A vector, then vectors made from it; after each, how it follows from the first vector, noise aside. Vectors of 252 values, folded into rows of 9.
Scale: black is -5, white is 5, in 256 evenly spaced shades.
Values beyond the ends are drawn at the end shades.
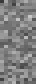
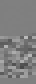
partly zeroed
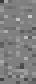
partly zeroed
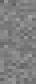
shrunk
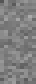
shrunk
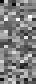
scaled up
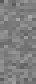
shrunk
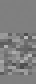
partly zeroed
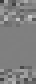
partly zeroed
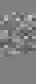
partly zeroed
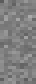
shrunk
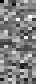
scaled up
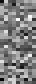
scaled up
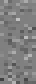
partly zeroed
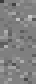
partly zeroed
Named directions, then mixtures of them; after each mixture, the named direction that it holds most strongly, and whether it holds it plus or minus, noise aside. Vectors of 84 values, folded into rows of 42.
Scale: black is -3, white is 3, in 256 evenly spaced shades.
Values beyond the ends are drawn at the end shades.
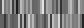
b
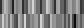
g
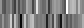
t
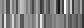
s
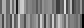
s, plus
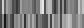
b, plus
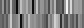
t, plus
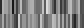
g, plus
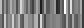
s, plus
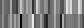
t, plus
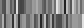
s, minus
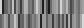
b, minus
